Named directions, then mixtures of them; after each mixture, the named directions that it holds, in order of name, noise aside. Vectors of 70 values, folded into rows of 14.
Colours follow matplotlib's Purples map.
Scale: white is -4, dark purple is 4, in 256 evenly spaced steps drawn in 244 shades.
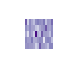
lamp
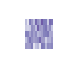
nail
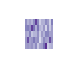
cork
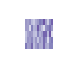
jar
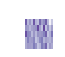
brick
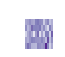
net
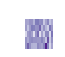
net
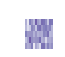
nail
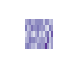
net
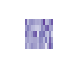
lamp, net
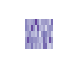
cork, jar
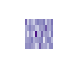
lamp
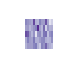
brick, lamp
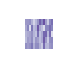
jar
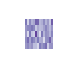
cork, lamp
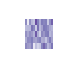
cork, lamp, nail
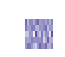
lamp, net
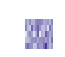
jar, net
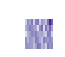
brick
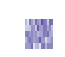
nail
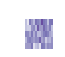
nail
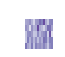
jar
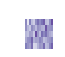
jar, lamp, nail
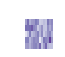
brick, cork, nail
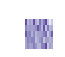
brick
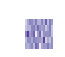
lamp, nail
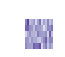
jar, nail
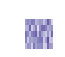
cork, jar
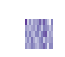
brick, jar, lamp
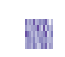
brick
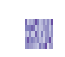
cork, lamp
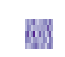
lamp, net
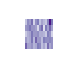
brick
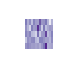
brick, jar, net
